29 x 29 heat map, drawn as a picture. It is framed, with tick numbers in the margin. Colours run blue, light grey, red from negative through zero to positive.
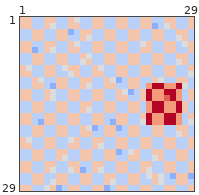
Ninth with the highest average: middle right. Odd patch: higher, in the middle right. Roughest part: middle right.
